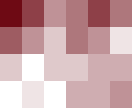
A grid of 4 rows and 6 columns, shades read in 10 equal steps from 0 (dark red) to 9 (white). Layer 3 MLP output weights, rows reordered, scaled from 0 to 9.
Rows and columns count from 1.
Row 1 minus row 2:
-3 -3 -2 0 -3 -4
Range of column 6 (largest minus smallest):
4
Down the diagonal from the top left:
0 5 7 6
